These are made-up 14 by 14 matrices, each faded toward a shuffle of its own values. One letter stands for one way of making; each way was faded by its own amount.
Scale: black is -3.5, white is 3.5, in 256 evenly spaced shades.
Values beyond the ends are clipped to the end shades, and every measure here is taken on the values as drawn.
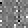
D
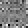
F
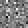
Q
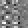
F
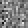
Q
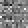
Q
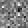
Q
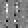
D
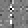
D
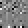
F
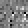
F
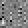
D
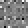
F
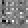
F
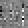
D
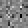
D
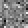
Q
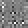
F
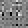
F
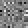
F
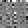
F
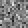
Q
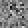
Q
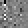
D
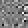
F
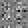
F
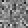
Q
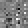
F
